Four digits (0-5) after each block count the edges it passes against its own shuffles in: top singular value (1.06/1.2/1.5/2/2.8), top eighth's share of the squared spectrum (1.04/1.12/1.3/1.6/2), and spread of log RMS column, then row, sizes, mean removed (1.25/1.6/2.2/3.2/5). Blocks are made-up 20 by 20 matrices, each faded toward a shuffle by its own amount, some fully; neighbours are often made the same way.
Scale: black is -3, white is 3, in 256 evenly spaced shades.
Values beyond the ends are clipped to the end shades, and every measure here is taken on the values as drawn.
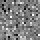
0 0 0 0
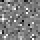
0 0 0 0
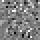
0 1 1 0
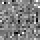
1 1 0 0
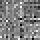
3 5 2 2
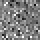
0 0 0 0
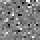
1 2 0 1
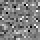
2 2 0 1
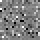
2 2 0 1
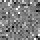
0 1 0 0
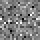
2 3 0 1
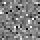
0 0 0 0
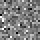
0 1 0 0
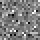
0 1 0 1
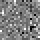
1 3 1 0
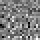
3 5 2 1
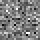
2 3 0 0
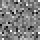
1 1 0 1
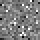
0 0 0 0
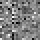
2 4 2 1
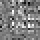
3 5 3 2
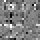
3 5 1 1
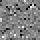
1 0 0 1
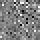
2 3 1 0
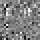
3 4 2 1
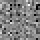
3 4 1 1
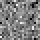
2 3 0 0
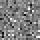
1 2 0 0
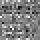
3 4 2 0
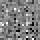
3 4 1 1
